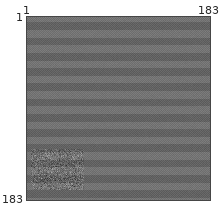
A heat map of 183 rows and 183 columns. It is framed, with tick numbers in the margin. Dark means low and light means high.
In the bottom left lies a patch that is rougher than the rest. No overall slope runs across the table. Stripes running across repeat 12 times from top to bottom. The bottom left is the roughest part.
